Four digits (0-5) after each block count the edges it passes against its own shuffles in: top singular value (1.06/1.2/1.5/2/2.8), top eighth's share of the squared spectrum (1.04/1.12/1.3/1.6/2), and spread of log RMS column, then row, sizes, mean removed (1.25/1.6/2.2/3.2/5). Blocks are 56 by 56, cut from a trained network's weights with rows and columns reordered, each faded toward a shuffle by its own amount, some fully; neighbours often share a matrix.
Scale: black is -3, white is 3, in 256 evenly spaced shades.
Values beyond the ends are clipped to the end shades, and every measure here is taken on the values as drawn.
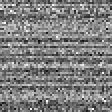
4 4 0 1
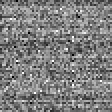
3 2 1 0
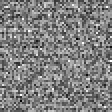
2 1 0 0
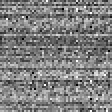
4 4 1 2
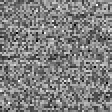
2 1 0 0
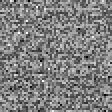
1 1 0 0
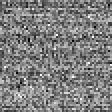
3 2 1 0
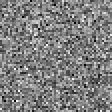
1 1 0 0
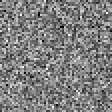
0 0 0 0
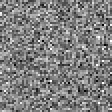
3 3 1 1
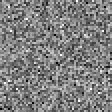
0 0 0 0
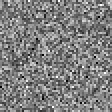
0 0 0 0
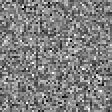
1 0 0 0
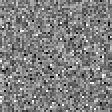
0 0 0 0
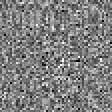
4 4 2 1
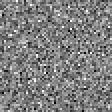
2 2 0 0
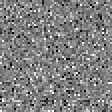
2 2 0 1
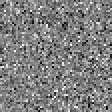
1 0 0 0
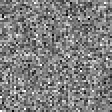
1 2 0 0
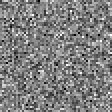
2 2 0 0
